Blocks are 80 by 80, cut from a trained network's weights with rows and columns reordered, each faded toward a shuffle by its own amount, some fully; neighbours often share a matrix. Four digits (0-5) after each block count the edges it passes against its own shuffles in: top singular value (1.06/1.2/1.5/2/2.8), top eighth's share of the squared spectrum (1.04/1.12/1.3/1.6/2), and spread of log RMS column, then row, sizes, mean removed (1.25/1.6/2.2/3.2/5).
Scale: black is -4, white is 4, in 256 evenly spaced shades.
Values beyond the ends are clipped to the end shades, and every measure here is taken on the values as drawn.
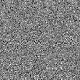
3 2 1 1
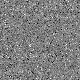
0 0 0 0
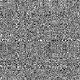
3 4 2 2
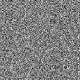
3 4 2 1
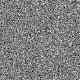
2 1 0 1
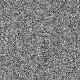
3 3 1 0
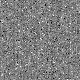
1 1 0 0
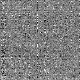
3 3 3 0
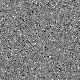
0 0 0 0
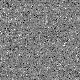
1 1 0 0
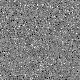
0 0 0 0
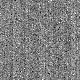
2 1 0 0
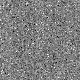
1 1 0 0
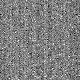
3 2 0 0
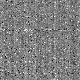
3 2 0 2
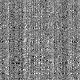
4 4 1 3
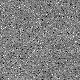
1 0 0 0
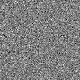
3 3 0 1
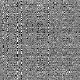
3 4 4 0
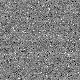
1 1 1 0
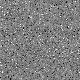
0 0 0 0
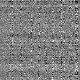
3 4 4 0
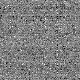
3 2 2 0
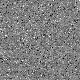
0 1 0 0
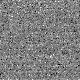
2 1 0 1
